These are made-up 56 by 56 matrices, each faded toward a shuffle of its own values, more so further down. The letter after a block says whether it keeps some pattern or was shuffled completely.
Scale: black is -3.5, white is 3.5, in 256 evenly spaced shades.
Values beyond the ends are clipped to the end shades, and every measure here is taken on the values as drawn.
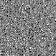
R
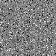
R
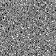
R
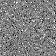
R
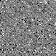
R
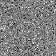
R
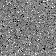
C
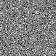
R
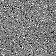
C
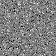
C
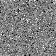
C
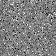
C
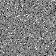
C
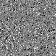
R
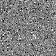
R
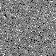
C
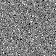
C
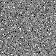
C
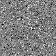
R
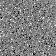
C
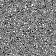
C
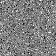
R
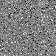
R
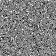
C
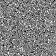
R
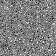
C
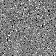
C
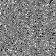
R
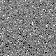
R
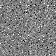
R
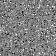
C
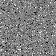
C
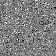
R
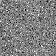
R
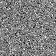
C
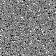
C
